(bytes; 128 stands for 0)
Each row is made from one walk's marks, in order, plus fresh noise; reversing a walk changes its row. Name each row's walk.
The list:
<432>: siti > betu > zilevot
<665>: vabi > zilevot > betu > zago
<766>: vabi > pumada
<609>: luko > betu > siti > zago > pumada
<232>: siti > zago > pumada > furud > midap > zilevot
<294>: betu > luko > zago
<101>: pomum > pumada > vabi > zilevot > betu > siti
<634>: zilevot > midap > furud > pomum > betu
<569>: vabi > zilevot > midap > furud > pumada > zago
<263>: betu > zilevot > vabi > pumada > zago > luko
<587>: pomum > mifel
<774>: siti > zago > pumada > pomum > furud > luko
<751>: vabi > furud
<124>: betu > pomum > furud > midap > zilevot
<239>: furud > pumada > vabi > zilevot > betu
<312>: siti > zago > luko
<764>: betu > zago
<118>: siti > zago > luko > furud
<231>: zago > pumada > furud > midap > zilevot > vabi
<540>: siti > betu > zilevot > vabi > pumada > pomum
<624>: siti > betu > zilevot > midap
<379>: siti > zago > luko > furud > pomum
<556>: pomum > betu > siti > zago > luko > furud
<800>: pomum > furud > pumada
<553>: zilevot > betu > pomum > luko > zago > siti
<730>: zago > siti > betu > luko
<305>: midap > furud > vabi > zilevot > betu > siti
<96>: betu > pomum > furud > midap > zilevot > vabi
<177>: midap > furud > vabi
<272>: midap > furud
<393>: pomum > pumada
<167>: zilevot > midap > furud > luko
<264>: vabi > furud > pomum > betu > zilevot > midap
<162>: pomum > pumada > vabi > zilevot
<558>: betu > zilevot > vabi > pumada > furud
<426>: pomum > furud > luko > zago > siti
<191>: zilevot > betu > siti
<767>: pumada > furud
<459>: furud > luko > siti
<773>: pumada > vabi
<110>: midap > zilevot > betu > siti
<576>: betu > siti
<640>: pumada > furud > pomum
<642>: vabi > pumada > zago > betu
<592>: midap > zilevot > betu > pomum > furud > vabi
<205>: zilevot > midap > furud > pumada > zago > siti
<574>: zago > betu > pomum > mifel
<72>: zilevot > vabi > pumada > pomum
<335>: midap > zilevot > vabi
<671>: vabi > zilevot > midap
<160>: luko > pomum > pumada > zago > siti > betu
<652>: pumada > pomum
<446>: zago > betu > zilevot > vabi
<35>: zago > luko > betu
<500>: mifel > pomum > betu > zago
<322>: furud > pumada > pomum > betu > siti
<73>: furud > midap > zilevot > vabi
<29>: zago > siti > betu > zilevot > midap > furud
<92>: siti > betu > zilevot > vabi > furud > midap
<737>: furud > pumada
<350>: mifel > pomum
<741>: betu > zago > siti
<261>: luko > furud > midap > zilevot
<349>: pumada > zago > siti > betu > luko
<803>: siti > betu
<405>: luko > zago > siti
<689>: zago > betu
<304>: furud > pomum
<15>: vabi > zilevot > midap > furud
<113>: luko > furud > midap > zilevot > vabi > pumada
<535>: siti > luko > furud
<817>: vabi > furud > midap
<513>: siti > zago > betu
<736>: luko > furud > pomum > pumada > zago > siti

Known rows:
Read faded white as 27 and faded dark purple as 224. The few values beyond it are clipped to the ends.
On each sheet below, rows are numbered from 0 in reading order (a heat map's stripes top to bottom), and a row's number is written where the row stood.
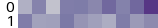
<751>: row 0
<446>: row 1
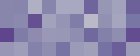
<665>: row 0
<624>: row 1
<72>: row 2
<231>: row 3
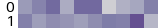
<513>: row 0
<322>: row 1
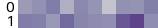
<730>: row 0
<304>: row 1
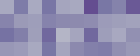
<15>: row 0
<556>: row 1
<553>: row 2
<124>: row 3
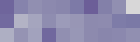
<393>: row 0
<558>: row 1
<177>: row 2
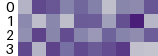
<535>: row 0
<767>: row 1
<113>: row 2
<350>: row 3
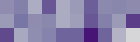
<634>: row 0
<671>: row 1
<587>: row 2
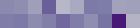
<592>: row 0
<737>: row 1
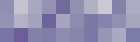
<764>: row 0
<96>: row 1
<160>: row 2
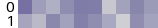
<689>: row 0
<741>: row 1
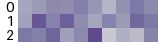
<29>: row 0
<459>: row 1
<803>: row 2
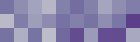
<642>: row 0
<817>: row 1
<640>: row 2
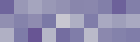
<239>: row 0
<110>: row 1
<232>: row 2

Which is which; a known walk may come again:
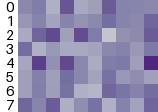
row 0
<634>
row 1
<264>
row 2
<379>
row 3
<263>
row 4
<261>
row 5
<426>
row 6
<167>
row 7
<540>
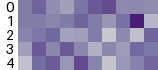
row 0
<766>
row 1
<737>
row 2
<432>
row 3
<459>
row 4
<118>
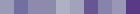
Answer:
<671>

